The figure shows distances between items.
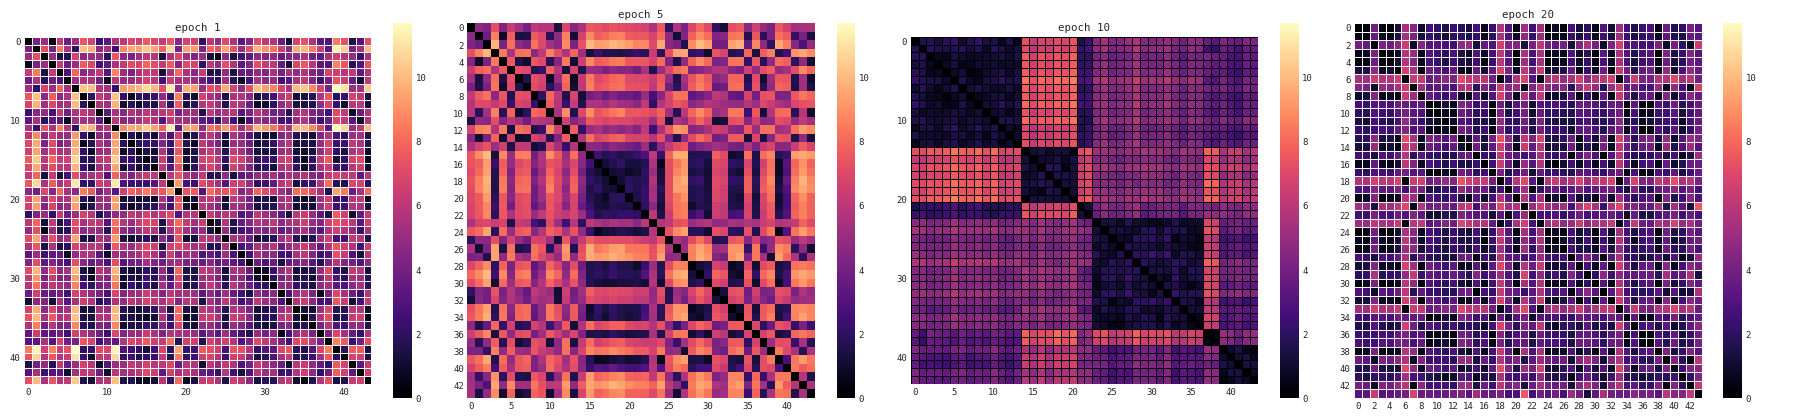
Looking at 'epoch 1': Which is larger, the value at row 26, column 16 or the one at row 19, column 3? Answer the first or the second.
the first
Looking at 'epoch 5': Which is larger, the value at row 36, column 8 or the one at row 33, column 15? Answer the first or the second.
the first
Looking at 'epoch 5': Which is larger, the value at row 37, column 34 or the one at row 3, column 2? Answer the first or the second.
the second
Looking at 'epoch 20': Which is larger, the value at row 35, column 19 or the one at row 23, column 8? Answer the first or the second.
the second
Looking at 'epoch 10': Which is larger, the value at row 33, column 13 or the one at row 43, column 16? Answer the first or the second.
the second
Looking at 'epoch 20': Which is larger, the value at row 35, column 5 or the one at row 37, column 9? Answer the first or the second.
the first
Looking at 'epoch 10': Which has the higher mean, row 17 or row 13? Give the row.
17
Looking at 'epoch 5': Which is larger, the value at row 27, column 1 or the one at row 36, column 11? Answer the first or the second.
the second
